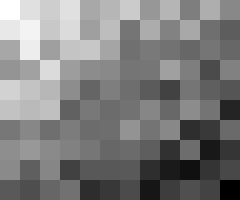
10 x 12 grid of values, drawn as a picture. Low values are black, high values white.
No regular stripes run through it. The bottom right is the ninth with the lowest average. Neither half mirrors the other. Values rise toward the top left. Fine speckle covers the field.
